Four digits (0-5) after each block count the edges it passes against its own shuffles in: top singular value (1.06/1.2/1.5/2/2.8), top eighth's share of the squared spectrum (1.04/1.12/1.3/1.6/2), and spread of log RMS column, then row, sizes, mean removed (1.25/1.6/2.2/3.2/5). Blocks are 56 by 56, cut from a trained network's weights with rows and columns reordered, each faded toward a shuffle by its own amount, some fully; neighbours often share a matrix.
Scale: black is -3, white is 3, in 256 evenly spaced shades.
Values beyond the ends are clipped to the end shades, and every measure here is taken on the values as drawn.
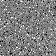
0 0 0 0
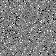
0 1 0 0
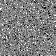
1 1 0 1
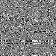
3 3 0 3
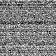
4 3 0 2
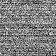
3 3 0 1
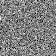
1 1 0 1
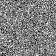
0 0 0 0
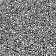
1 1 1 0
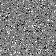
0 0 0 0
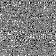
3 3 0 2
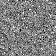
0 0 0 0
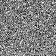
0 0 0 0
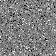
0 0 0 0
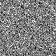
0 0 0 0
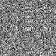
3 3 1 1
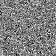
1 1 0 0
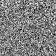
2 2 0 0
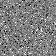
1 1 0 0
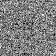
1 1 0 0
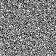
0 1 0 0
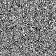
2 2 0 1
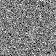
0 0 0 0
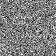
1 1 0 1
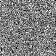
1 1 0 1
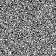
1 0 0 0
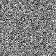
2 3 1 1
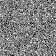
1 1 0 0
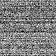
4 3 1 1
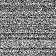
3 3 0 1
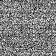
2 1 0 0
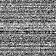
4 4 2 2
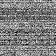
4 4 1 2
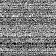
4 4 1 2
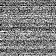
4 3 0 2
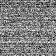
3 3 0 1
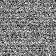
2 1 0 0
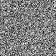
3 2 0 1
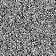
1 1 0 0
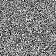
0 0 0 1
